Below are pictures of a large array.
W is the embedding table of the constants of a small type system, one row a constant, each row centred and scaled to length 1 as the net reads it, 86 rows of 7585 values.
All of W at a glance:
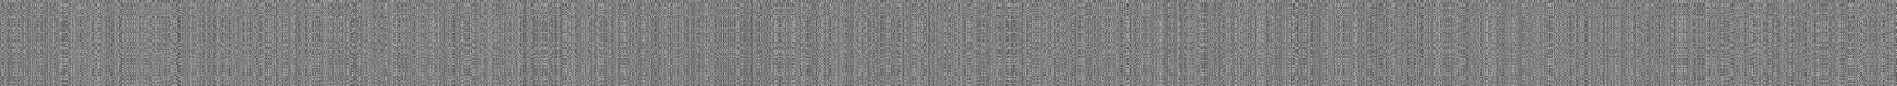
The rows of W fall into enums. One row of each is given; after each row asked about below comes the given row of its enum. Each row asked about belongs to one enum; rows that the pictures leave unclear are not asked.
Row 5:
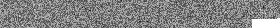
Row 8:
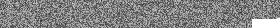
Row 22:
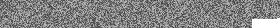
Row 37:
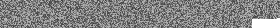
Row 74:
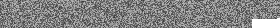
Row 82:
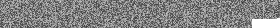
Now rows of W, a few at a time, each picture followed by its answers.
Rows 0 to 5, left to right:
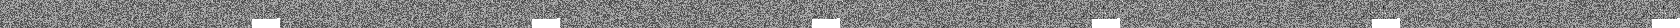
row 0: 82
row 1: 82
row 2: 37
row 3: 5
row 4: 5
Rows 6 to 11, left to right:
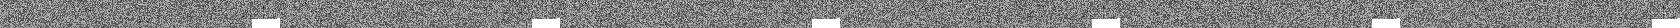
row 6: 5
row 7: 8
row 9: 5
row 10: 37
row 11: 5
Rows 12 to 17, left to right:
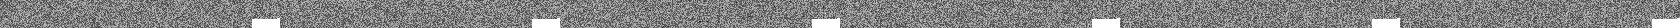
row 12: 22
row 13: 74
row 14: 5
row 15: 8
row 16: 82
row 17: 82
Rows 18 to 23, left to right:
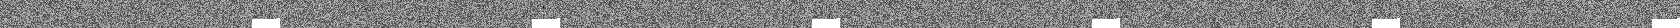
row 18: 37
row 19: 5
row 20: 37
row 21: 37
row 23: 74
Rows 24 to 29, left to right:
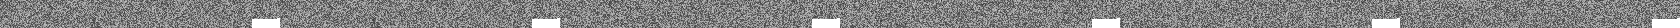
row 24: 22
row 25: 22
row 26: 37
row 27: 8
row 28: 82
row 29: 74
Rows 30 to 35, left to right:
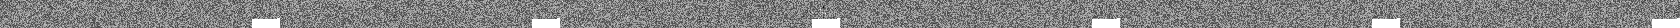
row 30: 22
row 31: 74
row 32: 5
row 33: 37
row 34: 37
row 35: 82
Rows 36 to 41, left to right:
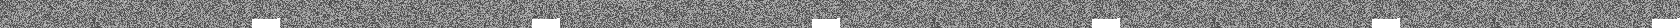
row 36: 22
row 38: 74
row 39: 22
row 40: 22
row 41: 22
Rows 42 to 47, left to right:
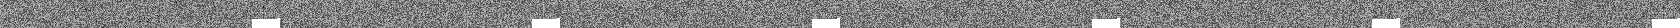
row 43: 82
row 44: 74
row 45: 74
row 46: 37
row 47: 5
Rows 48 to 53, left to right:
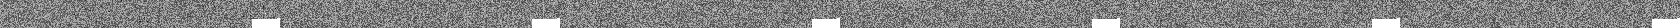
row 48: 5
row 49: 82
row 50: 8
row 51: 74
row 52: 8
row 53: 22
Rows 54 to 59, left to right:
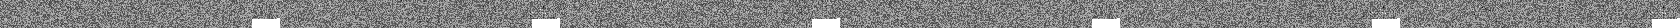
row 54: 37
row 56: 8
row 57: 37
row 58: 5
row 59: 5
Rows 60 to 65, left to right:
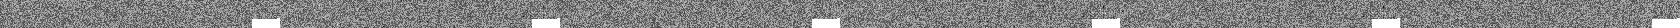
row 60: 74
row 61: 5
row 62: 22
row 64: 5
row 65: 37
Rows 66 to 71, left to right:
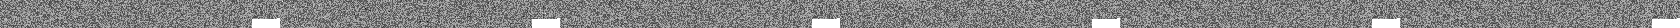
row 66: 37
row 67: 5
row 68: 37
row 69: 74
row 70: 37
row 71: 37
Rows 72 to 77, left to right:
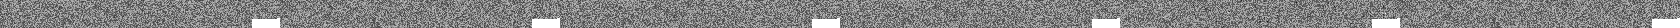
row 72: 74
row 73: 22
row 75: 74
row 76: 5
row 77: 22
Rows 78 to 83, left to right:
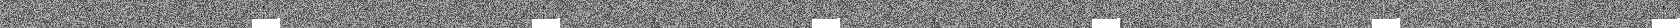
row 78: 5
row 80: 22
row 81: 22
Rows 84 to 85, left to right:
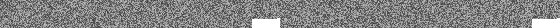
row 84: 22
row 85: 37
